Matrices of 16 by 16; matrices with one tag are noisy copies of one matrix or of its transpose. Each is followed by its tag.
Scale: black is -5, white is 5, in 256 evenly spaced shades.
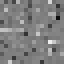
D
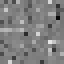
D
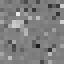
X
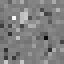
X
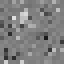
X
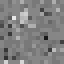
X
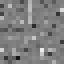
D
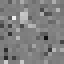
X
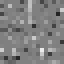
D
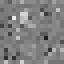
X
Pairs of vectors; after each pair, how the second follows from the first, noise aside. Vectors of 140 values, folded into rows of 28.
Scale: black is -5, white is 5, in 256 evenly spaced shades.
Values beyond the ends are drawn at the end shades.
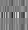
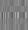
shrunk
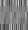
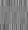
shrunk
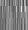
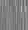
shrunk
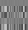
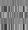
negated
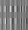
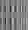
negated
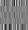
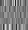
negated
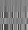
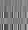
copied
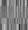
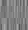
shrunk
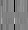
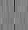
shrunk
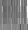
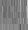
shrunk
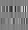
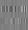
shrunk
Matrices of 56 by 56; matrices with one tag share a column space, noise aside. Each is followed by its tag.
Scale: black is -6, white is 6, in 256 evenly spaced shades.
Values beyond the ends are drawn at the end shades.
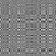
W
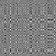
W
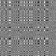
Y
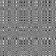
Y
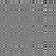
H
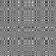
Y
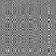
W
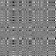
Y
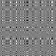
Y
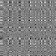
Y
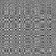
W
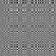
H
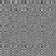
H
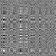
W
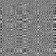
W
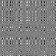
Y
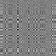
W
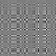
W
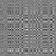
W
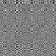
H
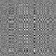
W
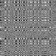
Y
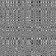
Y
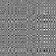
W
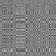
W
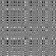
Y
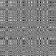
Y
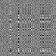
W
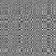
W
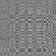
W
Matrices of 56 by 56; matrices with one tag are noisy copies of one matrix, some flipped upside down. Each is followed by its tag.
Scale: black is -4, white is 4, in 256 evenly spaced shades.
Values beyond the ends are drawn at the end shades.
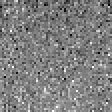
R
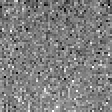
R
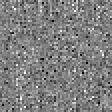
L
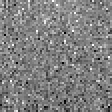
R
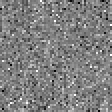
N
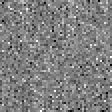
N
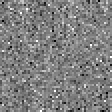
N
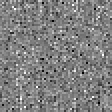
L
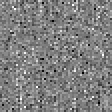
L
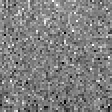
R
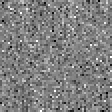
N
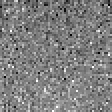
R
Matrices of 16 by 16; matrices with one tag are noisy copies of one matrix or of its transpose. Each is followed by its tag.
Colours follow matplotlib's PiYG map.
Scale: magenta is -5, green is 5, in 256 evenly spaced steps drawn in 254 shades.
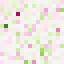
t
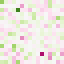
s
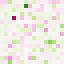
t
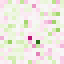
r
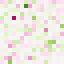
t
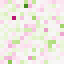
t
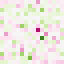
r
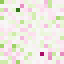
s
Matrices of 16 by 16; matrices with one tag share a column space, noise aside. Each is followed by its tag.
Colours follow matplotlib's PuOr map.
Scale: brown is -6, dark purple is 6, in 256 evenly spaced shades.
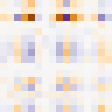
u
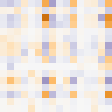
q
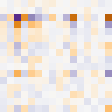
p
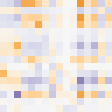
q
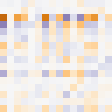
p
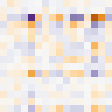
p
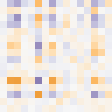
q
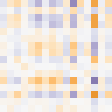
q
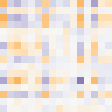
q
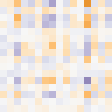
q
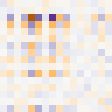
p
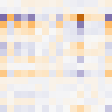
p
